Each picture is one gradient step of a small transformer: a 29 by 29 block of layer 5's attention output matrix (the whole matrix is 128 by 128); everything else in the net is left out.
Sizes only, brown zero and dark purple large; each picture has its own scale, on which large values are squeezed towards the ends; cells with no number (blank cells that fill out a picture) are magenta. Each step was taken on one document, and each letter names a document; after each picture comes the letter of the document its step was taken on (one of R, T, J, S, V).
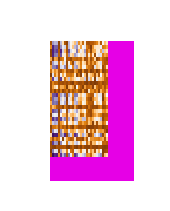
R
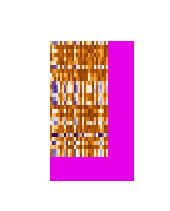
R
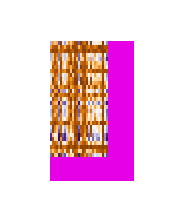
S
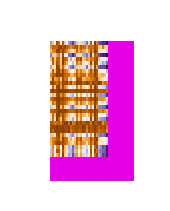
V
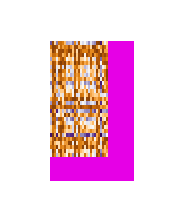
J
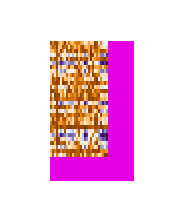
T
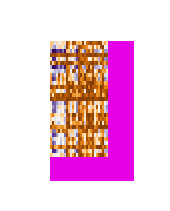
R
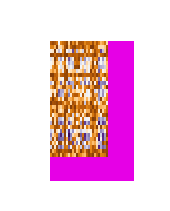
J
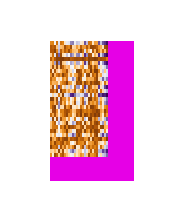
V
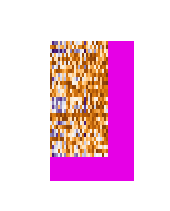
R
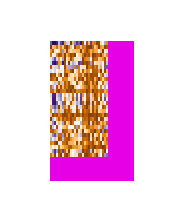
R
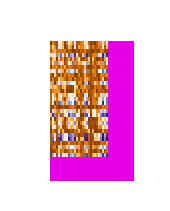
T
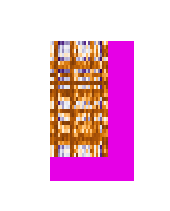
J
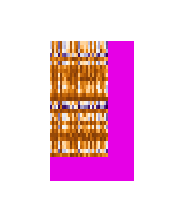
V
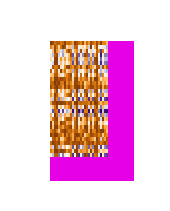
T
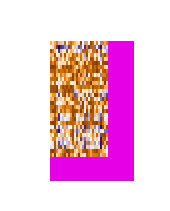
J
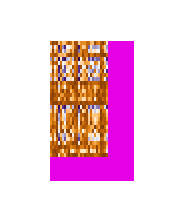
S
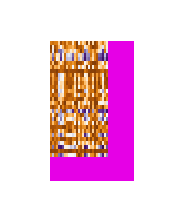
T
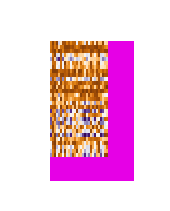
J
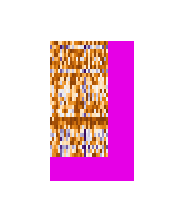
T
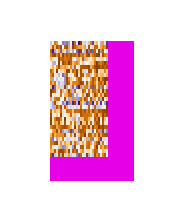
R
